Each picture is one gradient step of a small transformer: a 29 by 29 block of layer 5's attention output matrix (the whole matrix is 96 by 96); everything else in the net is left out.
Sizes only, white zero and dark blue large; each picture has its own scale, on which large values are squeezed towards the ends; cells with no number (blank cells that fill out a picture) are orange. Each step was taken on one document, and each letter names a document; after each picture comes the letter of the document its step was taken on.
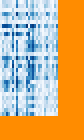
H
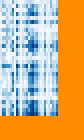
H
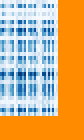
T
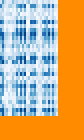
T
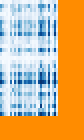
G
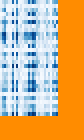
H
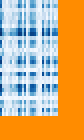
T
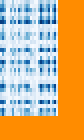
G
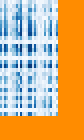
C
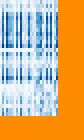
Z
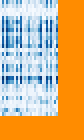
Z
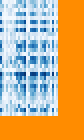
T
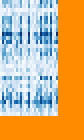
Z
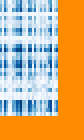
C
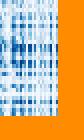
C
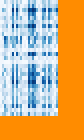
H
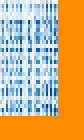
Z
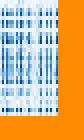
Z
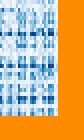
T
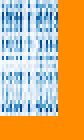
Z
